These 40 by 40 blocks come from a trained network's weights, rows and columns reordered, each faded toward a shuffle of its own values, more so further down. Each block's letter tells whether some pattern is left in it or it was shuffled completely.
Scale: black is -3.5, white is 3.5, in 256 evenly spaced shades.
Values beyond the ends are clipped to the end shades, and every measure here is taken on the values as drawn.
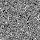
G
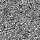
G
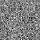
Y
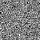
Y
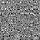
Y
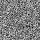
G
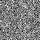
G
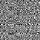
Y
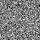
G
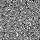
G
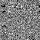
Y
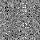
Y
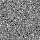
G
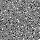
G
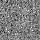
G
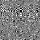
Y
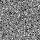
G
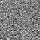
Y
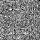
Y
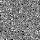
Y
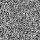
Y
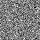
G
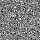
G
